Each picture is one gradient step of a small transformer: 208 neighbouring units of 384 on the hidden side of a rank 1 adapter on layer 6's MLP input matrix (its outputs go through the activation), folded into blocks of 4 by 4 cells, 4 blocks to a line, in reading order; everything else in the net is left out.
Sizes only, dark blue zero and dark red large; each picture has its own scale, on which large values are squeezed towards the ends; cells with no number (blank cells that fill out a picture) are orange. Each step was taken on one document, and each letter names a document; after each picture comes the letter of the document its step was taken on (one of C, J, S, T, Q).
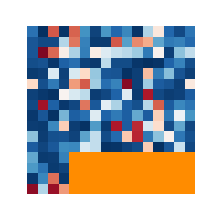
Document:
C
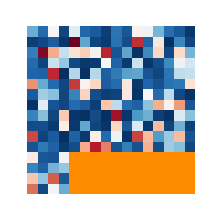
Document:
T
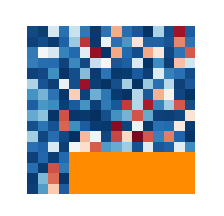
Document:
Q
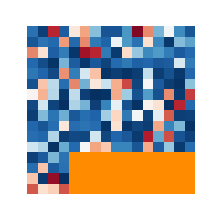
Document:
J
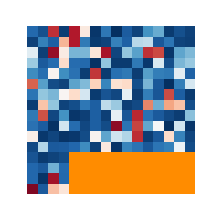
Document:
T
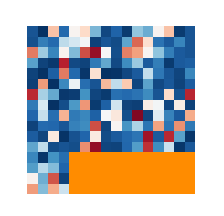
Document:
J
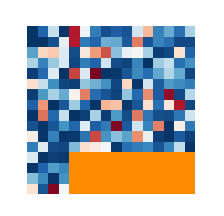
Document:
T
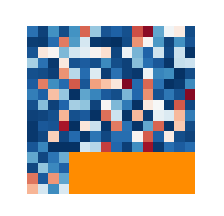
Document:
J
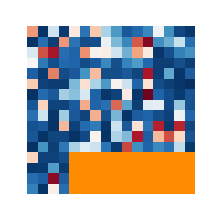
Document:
C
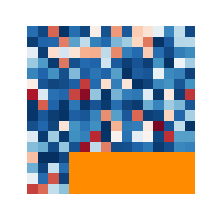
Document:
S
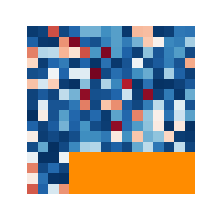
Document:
T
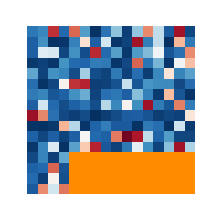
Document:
Q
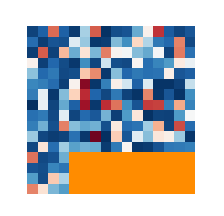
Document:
C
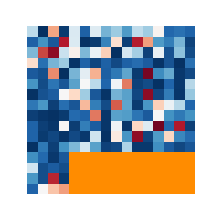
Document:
C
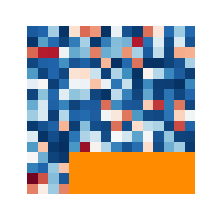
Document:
S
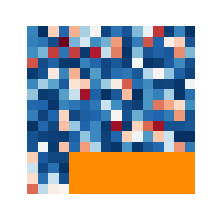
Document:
C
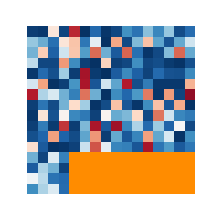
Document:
J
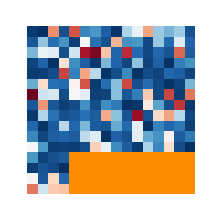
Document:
J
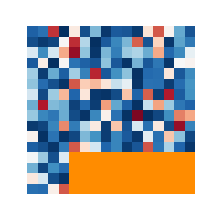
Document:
S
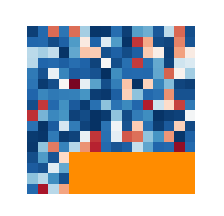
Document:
Q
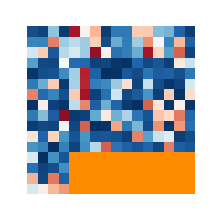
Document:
J
